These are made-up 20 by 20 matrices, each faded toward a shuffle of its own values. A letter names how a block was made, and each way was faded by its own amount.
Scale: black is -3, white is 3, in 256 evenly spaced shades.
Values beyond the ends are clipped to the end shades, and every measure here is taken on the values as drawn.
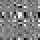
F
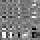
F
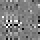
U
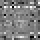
F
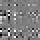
F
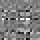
F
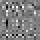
U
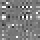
U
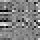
U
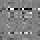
F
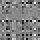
F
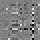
F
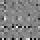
F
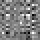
U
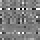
F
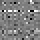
U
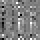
U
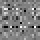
U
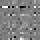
F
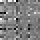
F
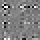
F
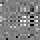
U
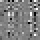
U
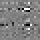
F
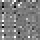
U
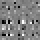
U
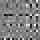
F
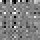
F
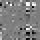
U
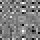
U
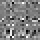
F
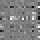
F
